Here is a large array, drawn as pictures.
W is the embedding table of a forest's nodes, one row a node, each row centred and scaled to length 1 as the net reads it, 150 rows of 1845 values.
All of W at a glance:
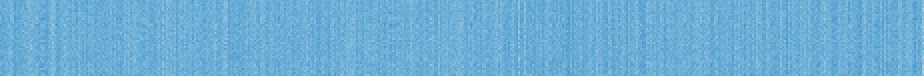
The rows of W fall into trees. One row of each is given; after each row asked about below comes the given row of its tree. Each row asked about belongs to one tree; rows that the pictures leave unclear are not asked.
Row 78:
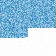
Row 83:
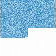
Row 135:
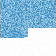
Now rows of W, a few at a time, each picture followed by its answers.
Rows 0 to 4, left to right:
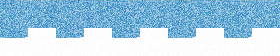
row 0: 135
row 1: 78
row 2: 135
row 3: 78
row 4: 135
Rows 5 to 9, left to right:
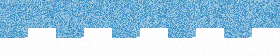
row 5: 135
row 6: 78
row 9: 135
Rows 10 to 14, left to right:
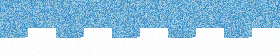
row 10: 78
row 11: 135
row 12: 78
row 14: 135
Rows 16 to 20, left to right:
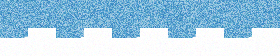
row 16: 83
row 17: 135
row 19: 135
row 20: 78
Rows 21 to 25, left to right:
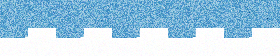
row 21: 83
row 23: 135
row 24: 135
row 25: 78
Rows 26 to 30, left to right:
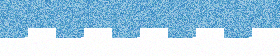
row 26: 83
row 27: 78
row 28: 83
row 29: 135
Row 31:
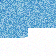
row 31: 78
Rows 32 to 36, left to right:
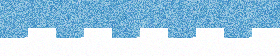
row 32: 78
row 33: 135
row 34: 135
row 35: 135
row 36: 135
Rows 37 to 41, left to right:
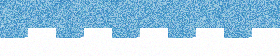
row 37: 135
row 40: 135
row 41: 135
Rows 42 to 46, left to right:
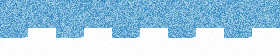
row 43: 83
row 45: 135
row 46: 135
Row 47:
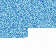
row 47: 78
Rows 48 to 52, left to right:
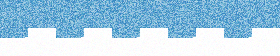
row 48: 78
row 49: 78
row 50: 78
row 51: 78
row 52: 135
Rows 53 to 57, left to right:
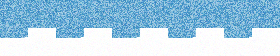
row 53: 83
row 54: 78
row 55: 78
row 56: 135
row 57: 83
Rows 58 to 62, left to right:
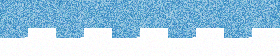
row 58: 78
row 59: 135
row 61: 135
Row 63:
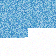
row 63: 78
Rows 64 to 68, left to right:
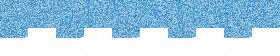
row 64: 78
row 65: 78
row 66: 78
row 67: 135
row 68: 83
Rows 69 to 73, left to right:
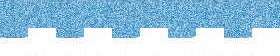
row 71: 78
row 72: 83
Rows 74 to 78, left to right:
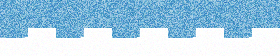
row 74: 135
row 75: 135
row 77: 135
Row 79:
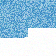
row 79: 135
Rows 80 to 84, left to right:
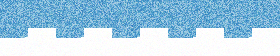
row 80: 78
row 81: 83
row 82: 83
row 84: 78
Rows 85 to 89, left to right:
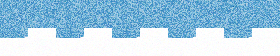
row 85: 135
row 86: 135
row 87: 135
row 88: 135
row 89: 78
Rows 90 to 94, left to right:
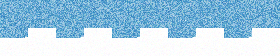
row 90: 83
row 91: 83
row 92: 78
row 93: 78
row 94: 135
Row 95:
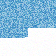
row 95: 78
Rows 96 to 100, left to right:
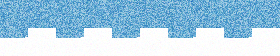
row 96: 83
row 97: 78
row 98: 78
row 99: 83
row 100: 135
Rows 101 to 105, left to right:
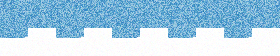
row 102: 83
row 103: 78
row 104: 83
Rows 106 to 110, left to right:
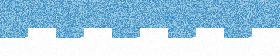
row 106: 78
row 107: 135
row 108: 78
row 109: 83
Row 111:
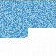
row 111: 78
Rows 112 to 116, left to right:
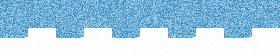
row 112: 78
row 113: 135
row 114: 135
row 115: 78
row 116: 78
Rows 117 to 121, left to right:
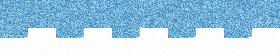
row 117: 78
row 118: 78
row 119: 135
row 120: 78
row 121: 135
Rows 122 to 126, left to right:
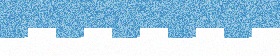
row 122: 135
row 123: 83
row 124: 83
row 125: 135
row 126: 135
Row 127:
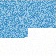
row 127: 135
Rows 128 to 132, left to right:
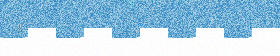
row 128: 135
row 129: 135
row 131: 135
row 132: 135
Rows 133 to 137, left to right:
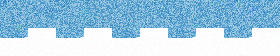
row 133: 135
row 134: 78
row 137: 83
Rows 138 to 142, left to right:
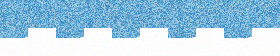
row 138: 83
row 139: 78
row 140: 83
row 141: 135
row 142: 135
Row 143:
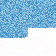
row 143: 135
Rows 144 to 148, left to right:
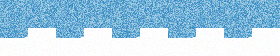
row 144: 135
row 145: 135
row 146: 135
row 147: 78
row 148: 135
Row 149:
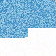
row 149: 78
